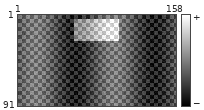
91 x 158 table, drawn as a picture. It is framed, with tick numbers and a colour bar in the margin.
Stripes: upright, repeating 2 times. Ninth with the highest average: top middle. Odd patch: higher, in the top middle.
